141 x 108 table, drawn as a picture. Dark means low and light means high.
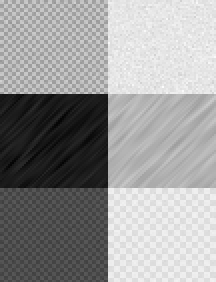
It is made of 3 by 2 panels. Panel 1,1: high, checkered. Panel 1,2: very high, fine-grained, faint in contrast. Panel 2,1: very low, slanting up to the right, faint in contrast. Panel 2,2: high, slanting up to the right, faint in contrast. Panel 3,1: low, checkered, faint in contrast. Panel 3,2: very high, checkered, faint in contrast.
